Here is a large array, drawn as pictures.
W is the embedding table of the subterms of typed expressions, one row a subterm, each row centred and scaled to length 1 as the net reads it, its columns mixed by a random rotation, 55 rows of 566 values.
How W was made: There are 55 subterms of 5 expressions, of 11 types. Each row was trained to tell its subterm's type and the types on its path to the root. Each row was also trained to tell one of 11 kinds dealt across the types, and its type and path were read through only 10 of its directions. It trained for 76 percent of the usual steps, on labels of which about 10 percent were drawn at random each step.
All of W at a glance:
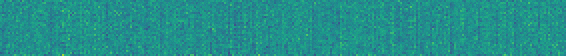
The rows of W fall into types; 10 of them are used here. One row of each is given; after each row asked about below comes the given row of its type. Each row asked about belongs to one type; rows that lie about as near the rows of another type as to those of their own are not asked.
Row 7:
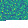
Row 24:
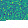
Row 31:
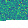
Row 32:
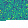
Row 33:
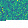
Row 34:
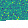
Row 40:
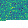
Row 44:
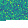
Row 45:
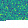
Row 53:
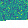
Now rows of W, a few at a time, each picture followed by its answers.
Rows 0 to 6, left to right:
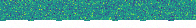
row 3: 40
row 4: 53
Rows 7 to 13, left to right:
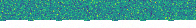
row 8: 34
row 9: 31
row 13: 40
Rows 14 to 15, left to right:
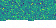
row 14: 24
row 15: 32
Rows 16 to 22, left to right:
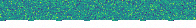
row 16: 45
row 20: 7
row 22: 40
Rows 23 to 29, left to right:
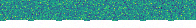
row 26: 7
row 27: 33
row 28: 45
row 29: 24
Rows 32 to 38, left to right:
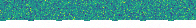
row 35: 45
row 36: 34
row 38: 24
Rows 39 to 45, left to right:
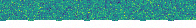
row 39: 34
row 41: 31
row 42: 24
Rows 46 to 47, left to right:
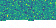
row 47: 33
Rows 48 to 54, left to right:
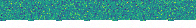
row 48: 45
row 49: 24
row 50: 53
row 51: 45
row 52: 40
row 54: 7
